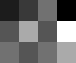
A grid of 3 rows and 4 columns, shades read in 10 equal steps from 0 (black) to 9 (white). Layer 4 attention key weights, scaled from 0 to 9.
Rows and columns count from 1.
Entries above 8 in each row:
0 1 0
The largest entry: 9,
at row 2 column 4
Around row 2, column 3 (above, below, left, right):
4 4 6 9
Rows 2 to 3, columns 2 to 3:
6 3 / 3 4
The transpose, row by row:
1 3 4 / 2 6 3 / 4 3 4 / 0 9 6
